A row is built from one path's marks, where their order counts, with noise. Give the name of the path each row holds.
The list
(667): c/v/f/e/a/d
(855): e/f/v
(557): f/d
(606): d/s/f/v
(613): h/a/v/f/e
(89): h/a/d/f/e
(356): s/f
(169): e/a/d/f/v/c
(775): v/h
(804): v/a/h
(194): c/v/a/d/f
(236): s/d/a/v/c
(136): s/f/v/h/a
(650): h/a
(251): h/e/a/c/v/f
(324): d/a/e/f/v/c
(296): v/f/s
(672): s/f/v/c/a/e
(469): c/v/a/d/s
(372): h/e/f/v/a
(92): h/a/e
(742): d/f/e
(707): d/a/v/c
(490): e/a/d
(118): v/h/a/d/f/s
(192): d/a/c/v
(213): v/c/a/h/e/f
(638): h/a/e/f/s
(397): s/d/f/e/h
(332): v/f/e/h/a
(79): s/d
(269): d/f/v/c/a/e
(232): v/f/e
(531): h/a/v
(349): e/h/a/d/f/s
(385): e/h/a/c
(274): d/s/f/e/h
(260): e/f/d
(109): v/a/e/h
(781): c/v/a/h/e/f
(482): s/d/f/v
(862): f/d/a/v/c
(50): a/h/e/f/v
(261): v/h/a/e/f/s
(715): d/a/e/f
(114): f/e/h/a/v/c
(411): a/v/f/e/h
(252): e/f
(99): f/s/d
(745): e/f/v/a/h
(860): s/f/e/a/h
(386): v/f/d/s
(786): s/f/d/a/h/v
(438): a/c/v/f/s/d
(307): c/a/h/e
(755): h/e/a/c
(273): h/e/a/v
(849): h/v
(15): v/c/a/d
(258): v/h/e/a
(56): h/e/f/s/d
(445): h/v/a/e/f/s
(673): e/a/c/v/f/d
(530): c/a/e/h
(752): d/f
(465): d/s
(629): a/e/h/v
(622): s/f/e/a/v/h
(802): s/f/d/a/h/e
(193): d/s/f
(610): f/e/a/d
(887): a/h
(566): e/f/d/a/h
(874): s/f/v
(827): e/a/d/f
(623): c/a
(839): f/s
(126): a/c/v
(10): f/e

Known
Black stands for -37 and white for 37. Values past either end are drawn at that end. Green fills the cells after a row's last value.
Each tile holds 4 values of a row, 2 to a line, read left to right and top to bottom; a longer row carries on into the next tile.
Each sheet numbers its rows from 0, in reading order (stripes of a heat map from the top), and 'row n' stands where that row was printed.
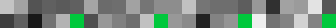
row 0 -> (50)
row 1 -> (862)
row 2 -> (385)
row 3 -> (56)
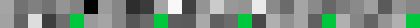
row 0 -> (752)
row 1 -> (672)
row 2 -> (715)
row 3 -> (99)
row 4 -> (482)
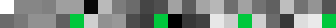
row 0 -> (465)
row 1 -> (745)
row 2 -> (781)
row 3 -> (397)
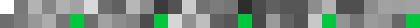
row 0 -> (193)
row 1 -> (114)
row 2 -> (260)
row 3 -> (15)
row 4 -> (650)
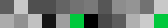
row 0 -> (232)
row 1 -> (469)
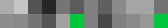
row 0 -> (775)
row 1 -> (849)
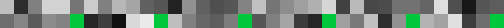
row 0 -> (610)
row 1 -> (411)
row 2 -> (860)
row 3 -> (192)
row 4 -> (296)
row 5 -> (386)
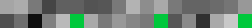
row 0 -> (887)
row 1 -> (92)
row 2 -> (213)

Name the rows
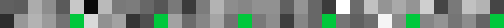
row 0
(623)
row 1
(855)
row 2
(638)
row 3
(629)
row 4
(274)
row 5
(10)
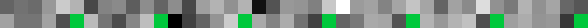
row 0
(273)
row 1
(79)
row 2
(194)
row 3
(531)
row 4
(606)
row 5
(372)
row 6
(490)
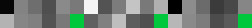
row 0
(356)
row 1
(324)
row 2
(136)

